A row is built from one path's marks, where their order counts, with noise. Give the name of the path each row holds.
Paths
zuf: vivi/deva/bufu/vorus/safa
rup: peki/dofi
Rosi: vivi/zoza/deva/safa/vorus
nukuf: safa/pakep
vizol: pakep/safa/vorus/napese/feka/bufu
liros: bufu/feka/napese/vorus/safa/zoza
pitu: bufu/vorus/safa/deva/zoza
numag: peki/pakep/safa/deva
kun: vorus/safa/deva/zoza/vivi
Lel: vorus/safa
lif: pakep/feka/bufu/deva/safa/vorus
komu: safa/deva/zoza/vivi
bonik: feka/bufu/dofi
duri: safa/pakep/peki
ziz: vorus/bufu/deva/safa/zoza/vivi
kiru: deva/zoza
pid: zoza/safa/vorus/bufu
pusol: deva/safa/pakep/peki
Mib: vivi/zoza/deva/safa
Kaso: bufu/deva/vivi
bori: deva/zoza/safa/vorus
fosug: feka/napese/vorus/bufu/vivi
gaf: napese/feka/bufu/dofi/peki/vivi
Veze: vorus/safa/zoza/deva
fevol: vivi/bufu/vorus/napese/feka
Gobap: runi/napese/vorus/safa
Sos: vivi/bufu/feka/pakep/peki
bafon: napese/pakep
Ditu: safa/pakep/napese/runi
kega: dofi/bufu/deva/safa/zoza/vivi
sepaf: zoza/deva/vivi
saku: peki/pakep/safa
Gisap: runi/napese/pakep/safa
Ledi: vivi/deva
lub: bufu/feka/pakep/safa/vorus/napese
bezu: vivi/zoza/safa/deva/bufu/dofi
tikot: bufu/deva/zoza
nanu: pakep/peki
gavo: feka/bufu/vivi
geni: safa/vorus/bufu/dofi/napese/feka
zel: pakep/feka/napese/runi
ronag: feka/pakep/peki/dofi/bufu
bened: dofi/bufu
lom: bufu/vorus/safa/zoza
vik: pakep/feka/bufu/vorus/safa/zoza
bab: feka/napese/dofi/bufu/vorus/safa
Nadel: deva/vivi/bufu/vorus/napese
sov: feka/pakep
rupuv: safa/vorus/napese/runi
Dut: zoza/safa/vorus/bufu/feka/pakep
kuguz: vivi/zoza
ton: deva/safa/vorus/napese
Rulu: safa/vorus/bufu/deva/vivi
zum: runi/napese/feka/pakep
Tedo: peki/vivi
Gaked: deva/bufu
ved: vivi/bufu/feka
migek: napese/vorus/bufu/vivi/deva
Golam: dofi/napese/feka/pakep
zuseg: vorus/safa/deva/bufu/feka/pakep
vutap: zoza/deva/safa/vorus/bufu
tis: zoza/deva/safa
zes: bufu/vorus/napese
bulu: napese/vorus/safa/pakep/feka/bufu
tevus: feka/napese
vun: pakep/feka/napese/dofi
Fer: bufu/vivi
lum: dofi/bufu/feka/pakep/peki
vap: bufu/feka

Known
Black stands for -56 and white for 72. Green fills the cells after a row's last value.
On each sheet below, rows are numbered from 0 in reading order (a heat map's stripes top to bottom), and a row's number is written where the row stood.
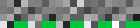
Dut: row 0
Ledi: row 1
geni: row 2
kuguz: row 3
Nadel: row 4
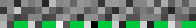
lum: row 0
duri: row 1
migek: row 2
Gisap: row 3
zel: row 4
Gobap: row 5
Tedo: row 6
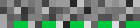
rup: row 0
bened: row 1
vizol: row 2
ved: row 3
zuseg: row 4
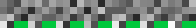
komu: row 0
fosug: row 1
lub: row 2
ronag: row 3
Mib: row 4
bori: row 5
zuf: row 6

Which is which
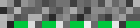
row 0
vun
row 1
kiru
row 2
Gaked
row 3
Fer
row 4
pid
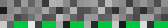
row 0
gavo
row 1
lom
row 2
Golam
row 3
bab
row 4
zum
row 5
bafon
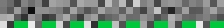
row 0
tis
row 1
Sos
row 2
ton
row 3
bulu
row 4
Lel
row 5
bonik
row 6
tevus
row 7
zes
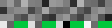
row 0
fevol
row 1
numag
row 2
Ditu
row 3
Kaso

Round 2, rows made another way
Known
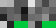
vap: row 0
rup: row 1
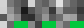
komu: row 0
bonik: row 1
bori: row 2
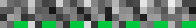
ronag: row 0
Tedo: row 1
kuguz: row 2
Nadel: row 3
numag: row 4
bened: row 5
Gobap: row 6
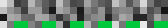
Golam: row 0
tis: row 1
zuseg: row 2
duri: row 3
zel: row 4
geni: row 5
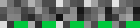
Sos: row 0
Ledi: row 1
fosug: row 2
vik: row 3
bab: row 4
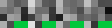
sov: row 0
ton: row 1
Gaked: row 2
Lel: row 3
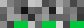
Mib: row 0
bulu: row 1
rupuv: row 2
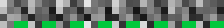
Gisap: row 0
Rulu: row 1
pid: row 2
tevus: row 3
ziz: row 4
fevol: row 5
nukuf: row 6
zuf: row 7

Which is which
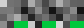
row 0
Rosi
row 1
ved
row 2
gavo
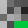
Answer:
saku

